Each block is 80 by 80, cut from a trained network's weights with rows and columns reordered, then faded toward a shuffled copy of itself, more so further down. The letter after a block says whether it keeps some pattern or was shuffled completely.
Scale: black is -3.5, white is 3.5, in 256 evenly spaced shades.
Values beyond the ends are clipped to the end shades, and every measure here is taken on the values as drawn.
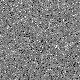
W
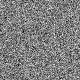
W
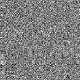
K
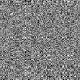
K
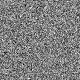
W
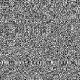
K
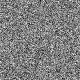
W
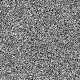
W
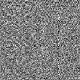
K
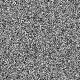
W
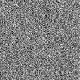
K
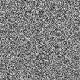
K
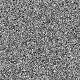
W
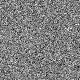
W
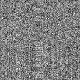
K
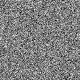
W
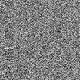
K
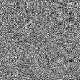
K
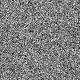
W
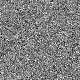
W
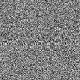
K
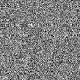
K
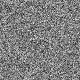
W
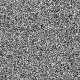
W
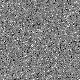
W
